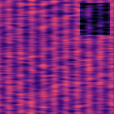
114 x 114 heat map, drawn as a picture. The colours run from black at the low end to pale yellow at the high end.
Odd patch: lower, in the top right. Ninth with the lowest average: top right. Stripes: upright, repeating 10 times.
